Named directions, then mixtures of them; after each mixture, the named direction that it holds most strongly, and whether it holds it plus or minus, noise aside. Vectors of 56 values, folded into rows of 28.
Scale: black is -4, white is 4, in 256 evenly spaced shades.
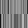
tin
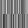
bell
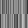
bell, minus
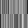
tin, plus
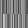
bell, minus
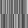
bell, plus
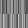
bell, minus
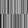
tin, plus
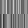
bell, plus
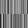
tin, plus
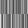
tin, minus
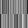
tin, plus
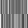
tin, minus
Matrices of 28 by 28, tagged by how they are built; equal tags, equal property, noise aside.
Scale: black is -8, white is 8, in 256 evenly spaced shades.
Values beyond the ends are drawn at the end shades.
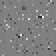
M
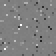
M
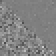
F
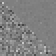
F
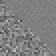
F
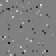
M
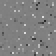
M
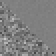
F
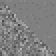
F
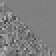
F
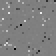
M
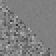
F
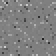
M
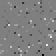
M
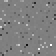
M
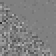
F
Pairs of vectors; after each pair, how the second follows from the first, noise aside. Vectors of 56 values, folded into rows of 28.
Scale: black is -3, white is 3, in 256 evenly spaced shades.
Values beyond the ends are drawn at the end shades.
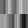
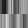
reversed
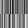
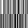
reversed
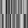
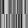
reversed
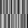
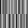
reversed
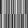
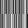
reversed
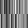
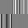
partly zeroed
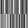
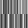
reversed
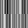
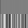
partly zeroed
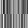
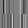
partly zeroed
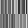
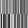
reversed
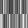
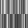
reversed
